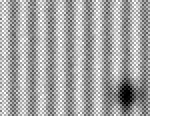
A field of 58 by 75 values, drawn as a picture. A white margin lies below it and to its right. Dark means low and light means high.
A single dip lies in the bottom right. Upright stripes repeat 8 times across the table. No single row or column stands out from its neighbours. The bottom right is the ninth with the lowest average.
